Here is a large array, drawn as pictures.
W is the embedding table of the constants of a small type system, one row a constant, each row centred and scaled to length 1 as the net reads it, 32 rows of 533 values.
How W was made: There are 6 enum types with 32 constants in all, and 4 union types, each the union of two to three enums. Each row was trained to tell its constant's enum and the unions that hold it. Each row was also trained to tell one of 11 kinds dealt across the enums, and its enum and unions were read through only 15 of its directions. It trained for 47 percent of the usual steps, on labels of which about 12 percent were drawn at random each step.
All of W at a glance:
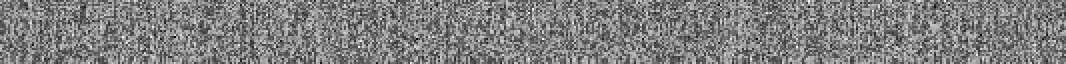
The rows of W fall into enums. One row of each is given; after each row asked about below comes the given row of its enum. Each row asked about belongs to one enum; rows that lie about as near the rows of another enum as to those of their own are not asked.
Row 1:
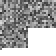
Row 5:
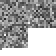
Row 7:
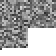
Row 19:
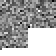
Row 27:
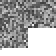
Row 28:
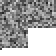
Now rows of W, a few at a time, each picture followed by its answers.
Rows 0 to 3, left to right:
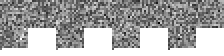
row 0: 19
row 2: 28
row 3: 1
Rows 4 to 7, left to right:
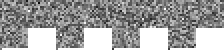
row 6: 7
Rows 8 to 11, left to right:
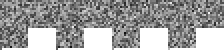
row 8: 1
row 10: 28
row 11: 5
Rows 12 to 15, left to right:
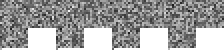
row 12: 5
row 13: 27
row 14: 1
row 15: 27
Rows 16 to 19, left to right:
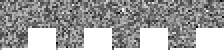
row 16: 5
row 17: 5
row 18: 19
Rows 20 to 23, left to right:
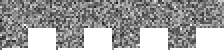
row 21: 27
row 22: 1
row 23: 1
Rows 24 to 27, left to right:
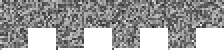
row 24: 5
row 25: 19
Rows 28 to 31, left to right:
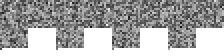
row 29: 28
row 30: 28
